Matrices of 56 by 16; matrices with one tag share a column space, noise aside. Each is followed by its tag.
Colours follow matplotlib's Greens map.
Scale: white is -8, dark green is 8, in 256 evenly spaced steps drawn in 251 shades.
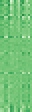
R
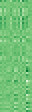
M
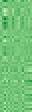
M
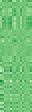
M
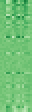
R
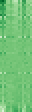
R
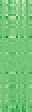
R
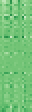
R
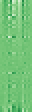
R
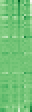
R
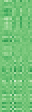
M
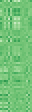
M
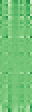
R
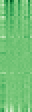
R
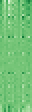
R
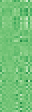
M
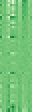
R
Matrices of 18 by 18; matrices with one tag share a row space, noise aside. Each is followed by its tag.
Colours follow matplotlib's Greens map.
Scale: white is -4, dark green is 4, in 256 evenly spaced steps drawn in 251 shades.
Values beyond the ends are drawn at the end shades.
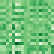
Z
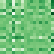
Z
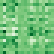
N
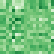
Z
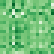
Z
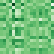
Z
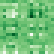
N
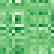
Z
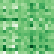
N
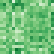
Z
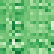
Z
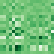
Z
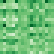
N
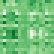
N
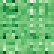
N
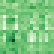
N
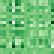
Z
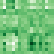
N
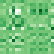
Z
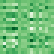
N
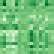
N
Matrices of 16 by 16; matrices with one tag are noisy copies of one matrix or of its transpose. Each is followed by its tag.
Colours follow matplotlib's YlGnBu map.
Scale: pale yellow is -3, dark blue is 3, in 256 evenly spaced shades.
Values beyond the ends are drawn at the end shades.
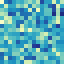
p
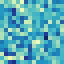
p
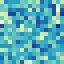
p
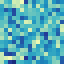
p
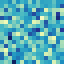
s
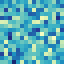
s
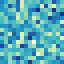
s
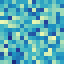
s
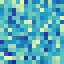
p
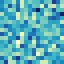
s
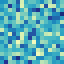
s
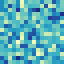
s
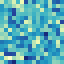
p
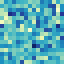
p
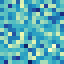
s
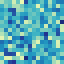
p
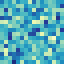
s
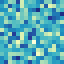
s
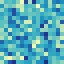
p
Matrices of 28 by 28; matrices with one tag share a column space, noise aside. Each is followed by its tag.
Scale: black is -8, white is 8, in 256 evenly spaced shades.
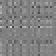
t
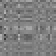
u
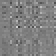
t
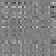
t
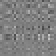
u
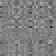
t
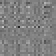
t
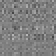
u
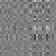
u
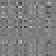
t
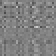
t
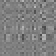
u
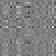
t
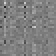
t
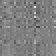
t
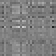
t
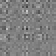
u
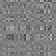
u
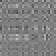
u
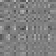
u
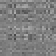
u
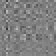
u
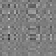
u
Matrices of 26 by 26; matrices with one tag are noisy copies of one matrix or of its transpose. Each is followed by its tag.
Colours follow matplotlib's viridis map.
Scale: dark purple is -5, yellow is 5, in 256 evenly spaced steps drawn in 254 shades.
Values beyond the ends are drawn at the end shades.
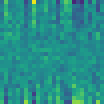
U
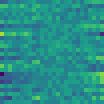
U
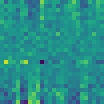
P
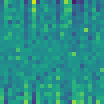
U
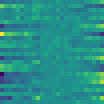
U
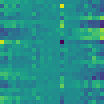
P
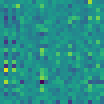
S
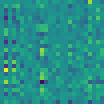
S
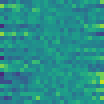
U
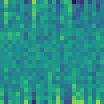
U
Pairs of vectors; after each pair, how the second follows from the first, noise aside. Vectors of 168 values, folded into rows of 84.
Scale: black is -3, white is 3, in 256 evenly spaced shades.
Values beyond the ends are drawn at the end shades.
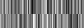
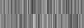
shrunk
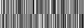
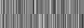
shrunk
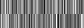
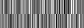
shuffled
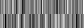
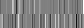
partly zeroed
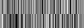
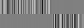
partly zeroed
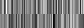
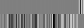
partly zeroed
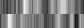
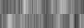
shrunk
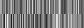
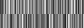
shuffled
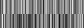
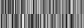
shuffled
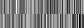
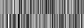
shuffled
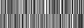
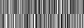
shuffled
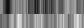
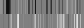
partly zeroed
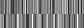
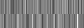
shrunk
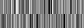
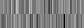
shrunk
